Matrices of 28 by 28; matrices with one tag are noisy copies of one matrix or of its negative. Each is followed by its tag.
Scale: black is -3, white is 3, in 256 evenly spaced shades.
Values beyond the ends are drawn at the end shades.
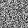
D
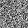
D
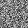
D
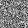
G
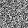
D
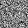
G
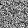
G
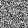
G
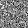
G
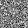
G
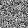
G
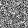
G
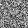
G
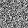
D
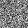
D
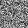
G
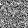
G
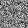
G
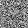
G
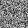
G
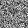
G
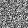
D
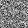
G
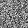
D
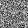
G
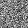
D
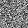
D
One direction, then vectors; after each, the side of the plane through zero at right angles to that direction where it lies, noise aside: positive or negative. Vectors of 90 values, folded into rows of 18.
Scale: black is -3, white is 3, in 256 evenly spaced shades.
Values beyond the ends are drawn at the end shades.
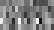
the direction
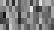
negative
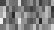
positive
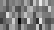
negative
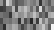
negative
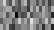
positive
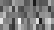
positive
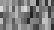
positive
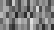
positive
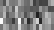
positive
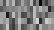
positive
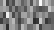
negative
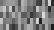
positive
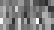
positive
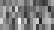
positive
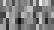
negative
